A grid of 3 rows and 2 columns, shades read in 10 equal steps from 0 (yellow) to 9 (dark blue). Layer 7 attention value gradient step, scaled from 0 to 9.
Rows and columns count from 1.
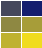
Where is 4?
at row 2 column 1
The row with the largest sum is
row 1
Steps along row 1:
up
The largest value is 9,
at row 1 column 2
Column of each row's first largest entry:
2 1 1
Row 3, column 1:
2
